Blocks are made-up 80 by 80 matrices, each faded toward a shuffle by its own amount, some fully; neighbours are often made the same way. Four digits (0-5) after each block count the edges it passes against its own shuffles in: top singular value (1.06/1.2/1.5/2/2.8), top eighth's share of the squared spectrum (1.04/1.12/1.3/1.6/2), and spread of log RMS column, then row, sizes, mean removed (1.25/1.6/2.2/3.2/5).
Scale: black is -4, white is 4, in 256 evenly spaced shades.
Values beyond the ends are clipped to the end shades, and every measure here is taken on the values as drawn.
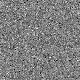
0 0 0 0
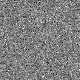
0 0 0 0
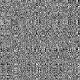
4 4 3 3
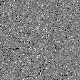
0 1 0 0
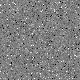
0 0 0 0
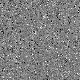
0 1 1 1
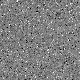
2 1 0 0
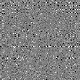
4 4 2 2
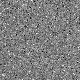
0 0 0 0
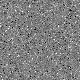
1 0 0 0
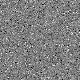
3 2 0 0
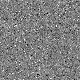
0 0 0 0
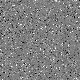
0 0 0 0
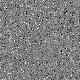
3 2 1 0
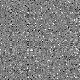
4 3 1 1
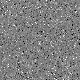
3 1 0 0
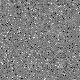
2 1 0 0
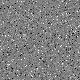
1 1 0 0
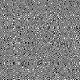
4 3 2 2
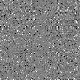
4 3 1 1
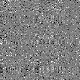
4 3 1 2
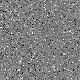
3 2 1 0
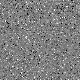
2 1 0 0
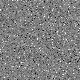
1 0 0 0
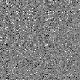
4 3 2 2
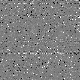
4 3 1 1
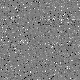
3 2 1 0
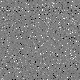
3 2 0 0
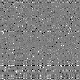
5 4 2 2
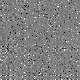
4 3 1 1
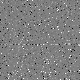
2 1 0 0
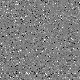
3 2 0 0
